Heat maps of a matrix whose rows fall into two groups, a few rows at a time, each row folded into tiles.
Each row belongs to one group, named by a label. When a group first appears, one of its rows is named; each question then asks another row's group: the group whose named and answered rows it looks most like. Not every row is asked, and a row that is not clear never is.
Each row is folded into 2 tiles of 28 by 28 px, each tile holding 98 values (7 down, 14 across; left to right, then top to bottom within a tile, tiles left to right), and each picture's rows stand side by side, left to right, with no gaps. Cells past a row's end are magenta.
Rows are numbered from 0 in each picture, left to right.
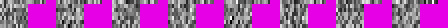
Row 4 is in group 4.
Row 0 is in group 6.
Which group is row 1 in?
4
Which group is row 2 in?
6
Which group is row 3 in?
4
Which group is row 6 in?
6
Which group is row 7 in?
4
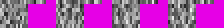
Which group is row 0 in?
6
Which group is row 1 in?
6
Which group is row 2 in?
4
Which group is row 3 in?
4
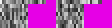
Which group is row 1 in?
6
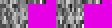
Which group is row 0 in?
4
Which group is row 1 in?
4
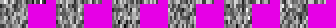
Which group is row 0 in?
4
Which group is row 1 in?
4
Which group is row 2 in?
4
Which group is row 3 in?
6
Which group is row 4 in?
4
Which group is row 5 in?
6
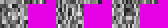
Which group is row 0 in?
4
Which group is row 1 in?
6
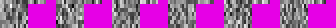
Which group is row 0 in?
6
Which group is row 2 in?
6
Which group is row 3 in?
4
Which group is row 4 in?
6
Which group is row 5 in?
6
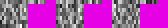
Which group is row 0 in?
4
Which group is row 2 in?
6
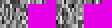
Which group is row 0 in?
6
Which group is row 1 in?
4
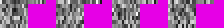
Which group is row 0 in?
6
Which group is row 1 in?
4
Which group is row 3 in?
6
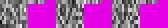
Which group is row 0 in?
4
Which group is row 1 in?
6
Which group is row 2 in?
6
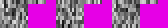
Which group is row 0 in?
6
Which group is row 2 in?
6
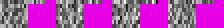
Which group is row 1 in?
4
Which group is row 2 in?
4
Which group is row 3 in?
6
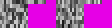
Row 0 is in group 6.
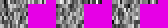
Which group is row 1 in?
4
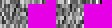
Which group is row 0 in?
6
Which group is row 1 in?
4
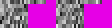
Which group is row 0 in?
6
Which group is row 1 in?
6
